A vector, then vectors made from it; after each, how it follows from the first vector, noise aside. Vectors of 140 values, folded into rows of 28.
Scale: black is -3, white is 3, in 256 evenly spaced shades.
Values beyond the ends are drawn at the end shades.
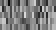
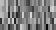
reversed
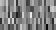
reversed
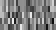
reversed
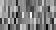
reversed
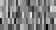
reversed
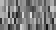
reversed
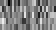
copied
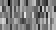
copied
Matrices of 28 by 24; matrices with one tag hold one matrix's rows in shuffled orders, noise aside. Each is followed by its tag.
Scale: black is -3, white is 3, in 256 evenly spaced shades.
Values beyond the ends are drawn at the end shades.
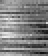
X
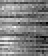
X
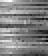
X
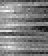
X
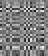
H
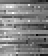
X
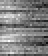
X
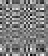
H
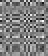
H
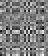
H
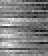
X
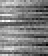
X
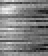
X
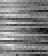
X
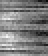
X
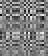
H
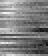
X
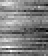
X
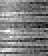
X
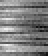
X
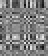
H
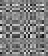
H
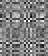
H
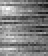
X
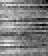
X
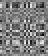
H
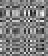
H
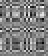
H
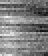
X
